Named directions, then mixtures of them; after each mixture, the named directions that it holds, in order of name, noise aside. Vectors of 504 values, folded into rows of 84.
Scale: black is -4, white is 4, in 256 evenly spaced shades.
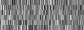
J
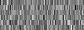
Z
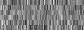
J, Z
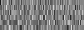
J, Z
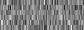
J, Z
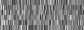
J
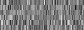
J, Z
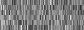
J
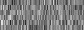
J, Z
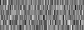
Z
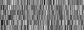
J, Z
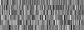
J, Z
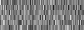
J, Z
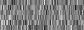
J, Z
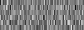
Z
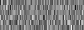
Z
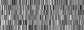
J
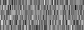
J, Z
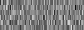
Z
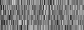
J
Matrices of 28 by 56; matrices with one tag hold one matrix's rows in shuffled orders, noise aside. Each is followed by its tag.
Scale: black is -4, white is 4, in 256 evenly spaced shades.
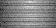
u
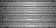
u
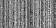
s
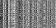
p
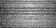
u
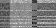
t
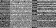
t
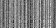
s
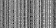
s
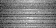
u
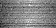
u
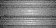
u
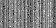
s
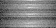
u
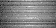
u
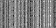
s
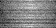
u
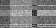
t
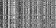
p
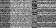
t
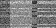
t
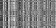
p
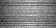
u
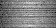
u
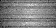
u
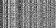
p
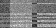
t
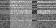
t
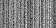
s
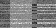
t
